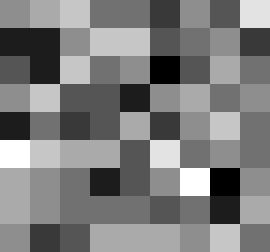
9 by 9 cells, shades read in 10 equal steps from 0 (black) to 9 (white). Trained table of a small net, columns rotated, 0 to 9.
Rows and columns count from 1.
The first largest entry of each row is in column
9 4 3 2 8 1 7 1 8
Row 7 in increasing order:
0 1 3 4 5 5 5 6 9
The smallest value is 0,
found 2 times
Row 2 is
1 1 5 7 7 3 4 5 2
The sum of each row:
44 35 33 39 34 52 38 37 44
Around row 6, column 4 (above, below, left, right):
3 1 6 3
